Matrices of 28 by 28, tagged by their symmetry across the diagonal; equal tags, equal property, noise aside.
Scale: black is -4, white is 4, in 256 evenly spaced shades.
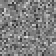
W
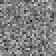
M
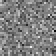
M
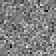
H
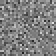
W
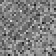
H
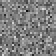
M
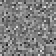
W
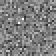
H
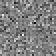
W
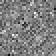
H
